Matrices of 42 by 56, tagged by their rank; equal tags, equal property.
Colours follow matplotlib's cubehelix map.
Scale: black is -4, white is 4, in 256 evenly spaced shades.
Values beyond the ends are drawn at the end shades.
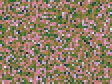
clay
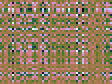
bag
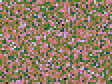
clay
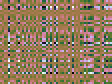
bag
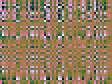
bag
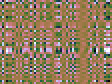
bag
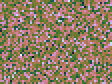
clay
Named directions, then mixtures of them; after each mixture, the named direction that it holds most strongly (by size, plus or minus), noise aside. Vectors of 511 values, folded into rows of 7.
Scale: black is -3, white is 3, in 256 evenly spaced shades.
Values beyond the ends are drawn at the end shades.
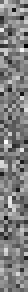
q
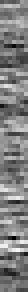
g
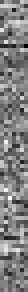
q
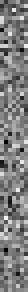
q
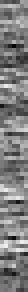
g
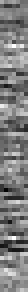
g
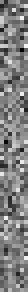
q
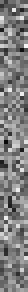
q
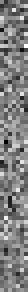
q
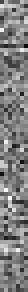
q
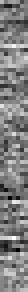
g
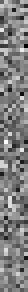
q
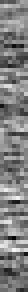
g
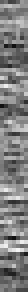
g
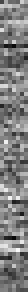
g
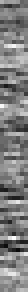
g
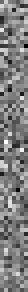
q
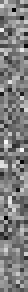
q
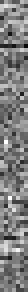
q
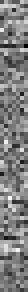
q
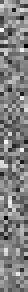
q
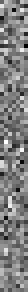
q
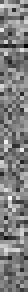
q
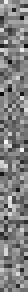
q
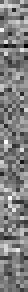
q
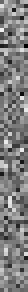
q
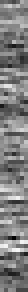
g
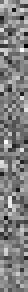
q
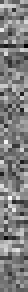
q
